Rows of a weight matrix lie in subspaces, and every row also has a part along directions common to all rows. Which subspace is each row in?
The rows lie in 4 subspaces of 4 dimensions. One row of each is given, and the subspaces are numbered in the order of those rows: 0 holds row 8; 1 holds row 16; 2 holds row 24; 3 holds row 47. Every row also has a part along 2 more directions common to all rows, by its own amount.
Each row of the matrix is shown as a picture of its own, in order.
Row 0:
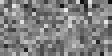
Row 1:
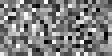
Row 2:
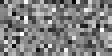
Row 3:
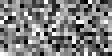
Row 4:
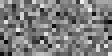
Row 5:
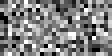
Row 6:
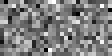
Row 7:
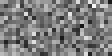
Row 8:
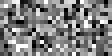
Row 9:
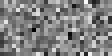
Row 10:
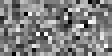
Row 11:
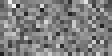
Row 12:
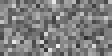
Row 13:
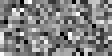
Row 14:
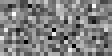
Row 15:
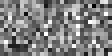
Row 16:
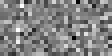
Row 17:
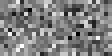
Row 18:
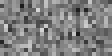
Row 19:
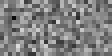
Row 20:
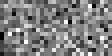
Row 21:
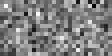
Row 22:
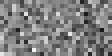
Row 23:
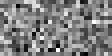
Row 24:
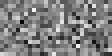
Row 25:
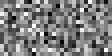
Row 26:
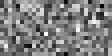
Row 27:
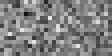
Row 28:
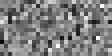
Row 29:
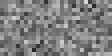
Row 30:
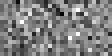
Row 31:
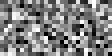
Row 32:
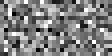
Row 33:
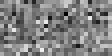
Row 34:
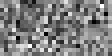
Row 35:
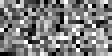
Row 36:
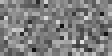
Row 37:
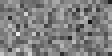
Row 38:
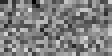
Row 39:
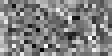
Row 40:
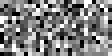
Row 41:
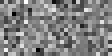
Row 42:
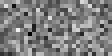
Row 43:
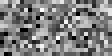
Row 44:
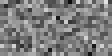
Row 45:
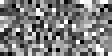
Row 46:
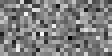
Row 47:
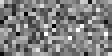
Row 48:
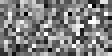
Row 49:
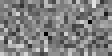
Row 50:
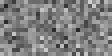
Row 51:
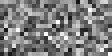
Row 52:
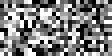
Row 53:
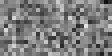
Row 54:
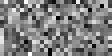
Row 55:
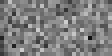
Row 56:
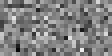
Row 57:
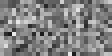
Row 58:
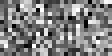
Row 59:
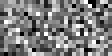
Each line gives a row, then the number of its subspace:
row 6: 0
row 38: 2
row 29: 3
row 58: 2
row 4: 3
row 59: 3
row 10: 2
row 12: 0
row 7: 0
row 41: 1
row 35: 2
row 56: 3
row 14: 1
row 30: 1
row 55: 1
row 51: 3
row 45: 0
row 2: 1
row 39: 1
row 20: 1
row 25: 3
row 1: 3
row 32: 1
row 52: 3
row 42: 0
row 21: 0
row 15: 2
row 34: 2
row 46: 3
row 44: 0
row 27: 2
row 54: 0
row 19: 3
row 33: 2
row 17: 1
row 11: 1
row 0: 2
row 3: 3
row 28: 0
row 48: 2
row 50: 0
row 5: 1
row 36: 3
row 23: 2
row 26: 2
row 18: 2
